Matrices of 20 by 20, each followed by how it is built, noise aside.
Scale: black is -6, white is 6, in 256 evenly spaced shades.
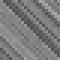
Toeplitz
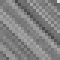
Toeplitz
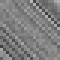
Toeplitz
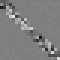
banded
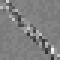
banded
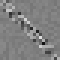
banded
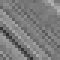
Toeplitz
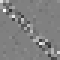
banded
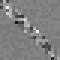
banded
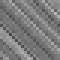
Toeplitz
